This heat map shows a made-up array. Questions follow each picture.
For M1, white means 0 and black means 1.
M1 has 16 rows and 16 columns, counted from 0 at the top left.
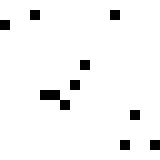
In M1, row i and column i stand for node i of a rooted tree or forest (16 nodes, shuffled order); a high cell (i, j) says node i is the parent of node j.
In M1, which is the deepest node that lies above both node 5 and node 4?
9
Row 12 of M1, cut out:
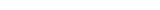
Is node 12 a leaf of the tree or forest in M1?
yes
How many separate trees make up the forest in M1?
5
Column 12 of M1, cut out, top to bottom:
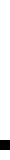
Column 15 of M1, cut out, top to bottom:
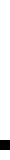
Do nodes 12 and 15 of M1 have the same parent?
yes
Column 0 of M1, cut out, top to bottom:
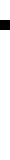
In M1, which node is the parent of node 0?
2
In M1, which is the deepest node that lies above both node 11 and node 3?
1
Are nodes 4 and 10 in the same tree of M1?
no
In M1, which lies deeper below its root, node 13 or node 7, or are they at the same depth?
node 7
